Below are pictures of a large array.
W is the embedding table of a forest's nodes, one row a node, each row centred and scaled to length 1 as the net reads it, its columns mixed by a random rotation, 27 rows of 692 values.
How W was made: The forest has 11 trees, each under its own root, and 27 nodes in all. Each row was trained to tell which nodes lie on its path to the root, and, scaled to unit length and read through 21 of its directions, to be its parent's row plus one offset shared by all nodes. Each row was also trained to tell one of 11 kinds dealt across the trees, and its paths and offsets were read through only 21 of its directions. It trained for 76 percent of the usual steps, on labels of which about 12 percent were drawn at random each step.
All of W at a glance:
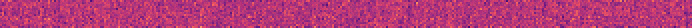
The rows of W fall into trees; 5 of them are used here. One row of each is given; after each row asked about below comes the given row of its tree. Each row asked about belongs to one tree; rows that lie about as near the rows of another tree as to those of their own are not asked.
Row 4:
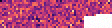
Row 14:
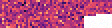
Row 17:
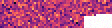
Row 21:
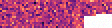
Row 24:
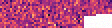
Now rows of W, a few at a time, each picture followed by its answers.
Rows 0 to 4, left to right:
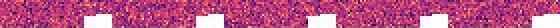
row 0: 14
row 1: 14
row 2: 17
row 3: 4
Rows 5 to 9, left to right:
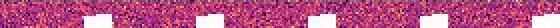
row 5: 17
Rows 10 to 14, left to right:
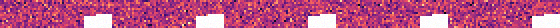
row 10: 14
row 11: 4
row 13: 14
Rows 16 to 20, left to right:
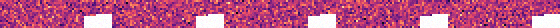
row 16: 17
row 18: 4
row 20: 4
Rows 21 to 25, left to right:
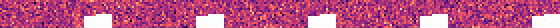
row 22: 21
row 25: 17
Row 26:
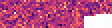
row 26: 4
